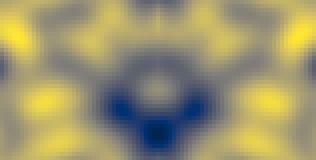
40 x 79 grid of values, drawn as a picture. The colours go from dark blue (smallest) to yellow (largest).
Overall the values sit about 60% of the way up the scale. It is mirror symmetric from left to right. The ninth with the lowest average is the bottom middle. There are no lone odd cells.
